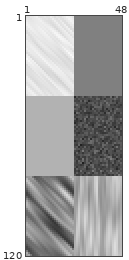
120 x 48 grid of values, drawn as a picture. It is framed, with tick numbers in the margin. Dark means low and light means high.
It is made of 3 by 2 panels. Panel 1,1: very high, slanting down to the right, faint in contrast. Panel 1,2: middling, flat. Panel 2,1: high, flat. Panel 2,2: low, fine-grained. Panel 3,1: middling, slanting down to the right, strong in contrast. Panel 3,2: high, streaked downward.
